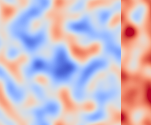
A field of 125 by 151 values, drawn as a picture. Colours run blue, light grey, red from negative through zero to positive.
A vertical seam about 80% of the way across splits the table, and the right part is higher. The histogram is bell-shaped. The ninth with the lowest average is the centre. The bottom right is the ninth with the highest average.
